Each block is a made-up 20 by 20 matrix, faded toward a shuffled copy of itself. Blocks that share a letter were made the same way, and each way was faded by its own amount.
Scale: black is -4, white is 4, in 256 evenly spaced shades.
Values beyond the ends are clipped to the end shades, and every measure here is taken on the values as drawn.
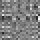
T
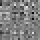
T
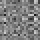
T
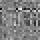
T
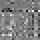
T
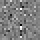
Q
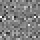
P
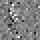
Q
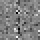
Q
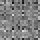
T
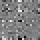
P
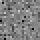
Q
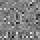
P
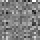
T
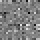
P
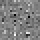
Q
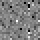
Q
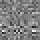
T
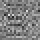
P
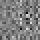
T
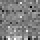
P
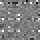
P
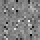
Q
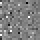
Q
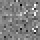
Q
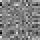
T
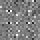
P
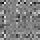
T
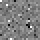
Q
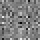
T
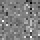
Q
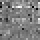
P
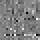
P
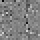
Q
